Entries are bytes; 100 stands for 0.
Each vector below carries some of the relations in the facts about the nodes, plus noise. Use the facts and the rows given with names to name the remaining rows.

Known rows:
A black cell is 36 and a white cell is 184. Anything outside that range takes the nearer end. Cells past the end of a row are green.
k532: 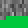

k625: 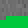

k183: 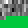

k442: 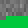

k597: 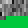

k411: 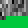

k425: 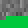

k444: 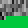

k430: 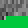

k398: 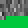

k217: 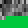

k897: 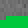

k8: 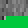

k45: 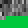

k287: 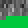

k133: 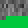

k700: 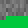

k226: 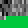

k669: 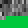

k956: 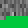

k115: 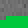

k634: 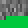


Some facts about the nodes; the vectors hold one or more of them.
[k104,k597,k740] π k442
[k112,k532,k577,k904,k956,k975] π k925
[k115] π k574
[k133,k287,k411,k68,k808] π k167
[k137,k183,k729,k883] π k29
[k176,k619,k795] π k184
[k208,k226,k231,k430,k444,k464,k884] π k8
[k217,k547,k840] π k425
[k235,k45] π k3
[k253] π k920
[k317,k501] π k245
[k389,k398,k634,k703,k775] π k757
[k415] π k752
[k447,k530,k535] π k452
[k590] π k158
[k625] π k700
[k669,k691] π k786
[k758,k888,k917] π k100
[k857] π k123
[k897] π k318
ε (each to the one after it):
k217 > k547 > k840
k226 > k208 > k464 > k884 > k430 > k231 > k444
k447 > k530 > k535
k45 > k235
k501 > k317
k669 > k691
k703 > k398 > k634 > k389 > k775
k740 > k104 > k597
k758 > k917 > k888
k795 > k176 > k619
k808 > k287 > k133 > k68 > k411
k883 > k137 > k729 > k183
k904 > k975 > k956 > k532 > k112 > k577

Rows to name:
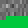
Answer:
k925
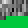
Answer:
k775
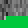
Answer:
k464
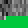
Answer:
k208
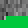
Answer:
k884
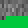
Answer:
k167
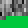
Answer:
k577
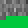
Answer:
k757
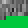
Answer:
k389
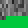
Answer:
k68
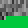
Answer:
k231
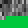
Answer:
k740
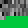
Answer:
k904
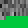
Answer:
k975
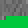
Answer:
k104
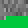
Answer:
k29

